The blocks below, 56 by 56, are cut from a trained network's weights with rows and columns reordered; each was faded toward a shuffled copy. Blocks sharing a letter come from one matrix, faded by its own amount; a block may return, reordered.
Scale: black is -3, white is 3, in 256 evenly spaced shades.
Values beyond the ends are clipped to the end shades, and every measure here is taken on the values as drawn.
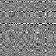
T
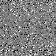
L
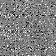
L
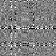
T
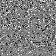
L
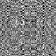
T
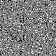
L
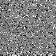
L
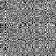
T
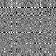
T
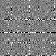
T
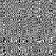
T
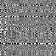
T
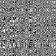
T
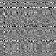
T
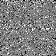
L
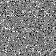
L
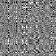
T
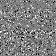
L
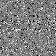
L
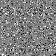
L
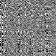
T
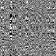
T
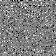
L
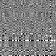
T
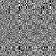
T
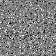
L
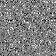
L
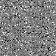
L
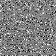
L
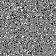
L
